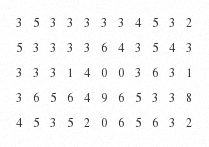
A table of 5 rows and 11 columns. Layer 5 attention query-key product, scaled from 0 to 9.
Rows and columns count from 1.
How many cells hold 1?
2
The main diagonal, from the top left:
3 3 3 6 2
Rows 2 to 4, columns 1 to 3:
5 3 3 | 3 3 3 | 3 6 5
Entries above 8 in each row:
0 0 0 1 0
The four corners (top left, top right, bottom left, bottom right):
3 2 4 2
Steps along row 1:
up down same same same same up up down down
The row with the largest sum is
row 4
